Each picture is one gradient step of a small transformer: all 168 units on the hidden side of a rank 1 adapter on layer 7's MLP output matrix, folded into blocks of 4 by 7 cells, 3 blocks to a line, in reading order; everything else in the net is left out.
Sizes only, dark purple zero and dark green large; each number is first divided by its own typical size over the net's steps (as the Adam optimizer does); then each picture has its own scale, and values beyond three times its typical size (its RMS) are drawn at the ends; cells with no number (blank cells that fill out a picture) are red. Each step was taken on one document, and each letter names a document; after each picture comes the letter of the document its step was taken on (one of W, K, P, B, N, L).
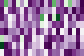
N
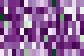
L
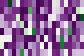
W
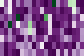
W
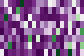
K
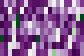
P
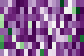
L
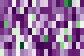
N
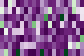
L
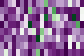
W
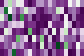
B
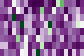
W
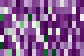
L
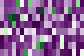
B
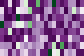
W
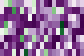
N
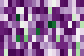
K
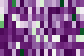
P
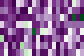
P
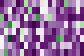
N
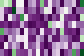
B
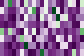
N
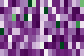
B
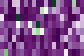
L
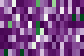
P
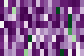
K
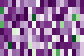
K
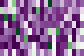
K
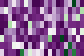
L
